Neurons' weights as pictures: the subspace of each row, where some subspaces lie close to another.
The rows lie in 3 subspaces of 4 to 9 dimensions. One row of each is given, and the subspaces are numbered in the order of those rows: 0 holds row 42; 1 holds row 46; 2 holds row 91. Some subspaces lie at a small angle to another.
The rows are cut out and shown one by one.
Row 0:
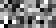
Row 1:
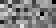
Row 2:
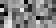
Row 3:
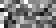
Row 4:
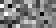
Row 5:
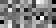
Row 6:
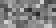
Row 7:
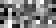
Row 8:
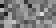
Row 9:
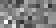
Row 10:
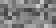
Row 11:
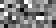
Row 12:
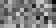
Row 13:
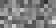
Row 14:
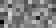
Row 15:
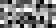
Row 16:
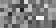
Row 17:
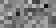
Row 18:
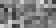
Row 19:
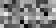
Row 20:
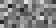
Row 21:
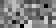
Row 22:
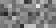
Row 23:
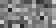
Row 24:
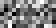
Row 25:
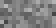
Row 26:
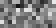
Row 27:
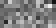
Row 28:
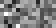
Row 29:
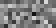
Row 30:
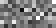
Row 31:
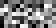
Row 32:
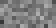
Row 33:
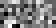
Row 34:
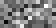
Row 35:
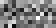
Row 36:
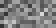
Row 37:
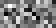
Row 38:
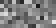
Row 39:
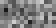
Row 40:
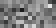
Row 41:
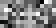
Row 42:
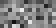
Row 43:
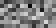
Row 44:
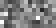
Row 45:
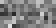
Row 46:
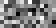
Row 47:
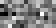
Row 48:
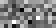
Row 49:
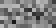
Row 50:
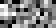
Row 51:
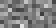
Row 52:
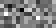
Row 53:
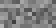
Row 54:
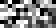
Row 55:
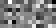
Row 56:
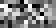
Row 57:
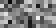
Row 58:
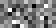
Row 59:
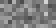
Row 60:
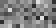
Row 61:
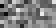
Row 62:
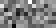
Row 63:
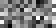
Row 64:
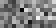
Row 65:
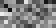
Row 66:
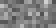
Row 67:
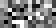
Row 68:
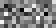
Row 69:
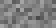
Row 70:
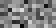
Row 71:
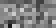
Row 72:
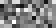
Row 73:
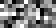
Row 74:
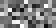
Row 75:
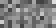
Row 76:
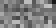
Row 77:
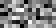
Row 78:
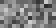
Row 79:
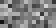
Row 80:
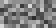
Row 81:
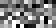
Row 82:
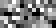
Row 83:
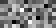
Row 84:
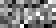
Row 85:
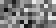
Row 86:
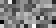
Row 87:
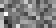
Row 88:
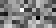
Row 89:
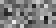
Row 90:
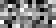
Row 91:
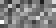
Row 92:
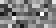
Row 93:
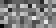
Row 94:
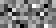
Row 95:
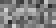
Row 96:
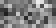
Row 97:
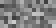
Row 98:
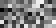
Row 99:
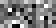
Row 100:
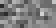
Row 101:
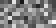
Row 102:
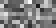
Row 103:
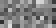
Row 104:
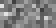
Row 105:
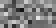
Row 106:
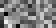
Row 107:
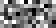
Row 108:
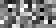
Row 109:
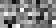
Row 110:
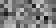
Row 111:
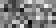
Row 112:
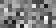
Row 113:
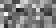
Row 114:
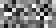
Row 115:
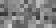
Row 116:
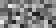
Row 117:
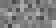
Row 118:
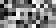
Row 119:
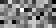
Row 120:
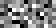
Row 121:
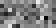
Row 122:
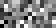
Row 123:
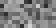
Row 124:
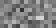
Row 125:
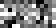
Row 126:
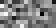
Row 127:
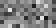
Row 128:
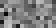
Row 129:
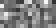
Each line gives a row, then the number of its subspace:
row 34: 1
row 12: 1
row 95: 1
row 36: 2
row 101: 1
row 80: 2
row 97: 2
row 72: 2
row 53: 2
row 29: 2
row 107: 1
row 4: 2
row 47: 0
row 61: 0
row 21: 1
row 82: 2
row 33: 2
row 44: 2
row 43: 2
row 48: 0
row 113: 2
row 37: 2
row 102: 1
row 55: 1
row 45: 0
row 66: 1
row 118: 1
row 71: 2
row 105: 0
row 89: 1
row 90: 2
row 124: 2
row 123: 1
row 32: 2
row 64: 1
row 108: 2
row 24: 0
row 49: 2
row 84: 1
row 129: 1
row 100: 0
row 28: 2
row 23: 0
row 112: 1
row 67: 1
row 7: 2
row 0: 1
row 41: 1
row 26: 2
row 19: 1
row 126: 0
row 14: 2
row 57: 1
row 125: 0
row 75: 0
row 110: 1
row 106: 2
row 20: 2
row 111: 1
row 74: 0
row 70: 0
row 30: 0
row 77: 0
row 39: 1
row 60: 0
